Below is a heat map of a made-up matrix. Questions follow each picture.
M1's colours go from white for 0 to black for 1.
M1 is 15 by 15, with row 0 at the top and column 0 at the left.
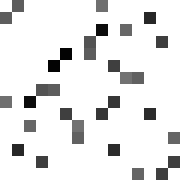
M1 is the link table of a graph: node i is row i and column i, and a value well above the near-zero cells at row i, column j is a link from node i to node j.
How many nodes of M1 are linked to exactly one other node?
0
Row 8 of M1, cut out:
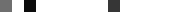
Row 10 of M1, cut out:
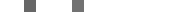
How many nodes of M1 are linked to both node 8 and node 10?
1
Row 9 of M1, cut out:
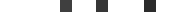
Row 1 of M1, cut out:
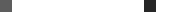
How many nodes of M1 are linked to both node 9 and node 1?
1
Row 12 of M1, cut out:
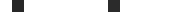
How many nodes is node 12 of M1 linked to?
2
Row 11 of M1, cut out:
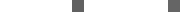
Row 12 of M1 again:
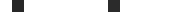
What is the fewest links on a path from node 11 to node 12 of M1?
6
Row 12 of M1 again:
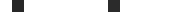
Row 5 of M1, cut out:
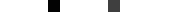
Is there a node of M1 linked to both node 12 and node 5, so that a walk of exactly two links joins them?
yes
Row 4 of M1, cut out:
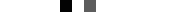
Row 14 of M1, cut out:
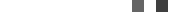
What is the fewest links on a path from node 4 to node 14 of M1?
4
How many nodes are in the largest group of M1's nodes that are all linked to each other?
2
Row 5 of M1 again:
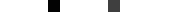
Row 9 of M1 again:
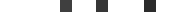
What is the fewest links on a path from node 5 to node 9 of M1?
1
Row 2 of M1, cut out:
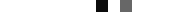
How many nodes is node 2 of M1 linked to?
2
